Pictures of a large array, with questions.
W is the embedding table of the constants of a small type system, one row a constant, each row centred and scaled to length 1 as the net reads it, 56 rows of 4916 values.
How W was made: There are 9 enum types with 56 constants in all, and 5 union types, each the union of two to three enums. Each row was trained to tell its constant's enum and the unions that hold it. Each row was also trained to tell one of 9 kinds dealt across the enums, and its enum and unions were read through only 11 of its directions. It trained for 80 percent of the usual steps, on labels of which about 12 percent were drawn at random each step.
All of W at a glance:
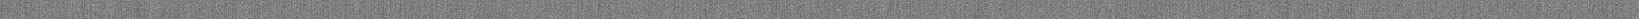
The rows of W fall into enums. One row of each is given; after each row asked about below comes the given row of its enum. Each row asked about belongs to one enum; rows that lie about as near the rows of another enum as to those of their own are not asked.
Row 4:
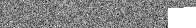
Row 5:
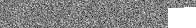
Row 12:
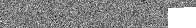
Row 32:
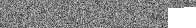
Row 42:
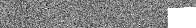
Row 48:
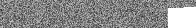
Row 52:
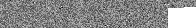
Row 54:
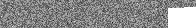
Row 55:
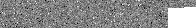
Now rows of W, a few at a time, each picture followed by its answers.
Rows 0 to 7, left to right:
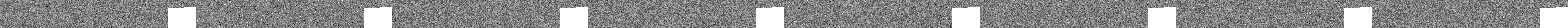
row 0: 54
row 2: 32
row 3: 12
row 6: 48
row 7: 52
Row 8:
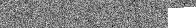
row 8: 48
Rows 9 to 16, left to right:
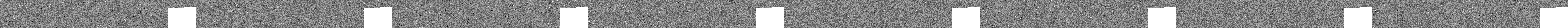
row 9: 5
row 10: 54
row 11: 32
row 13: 4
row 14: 55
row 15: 12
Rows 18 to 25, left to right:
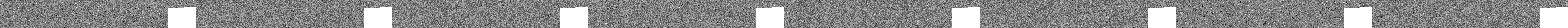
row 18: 5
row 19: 4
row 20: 4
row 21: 48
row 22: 42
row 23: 12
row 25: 5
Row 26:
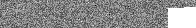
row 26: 55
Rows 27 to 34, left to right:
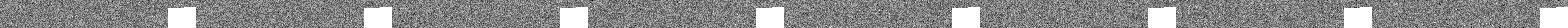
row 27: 52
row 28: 4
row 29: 32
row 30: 52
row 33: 32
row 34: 55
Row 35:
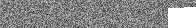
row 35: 54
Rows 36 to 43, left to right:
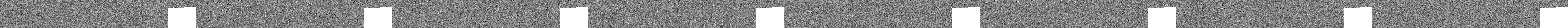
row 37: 55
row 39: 48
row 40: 54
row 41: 48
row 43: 12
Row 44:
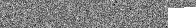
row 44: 55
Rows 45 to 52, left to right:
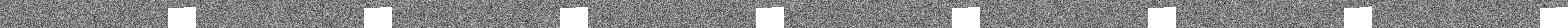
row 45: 12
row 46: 52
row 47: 52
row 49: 52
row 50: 4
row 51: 4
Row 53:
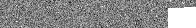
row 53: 12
